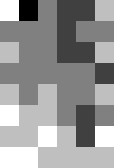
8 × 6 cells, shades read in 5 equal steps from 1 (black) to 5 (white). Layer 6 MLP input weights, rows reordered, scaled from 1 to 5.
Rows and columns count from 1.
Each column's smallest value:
3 1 3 2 2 2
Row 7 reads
4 4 5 4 2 5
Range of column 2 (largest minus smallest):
4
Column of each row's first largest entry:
1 1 1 1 1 1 3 1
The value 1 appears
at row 1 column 2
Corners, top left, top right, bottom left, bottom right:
5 4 5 4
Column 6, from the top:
4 3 4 2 4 3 5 4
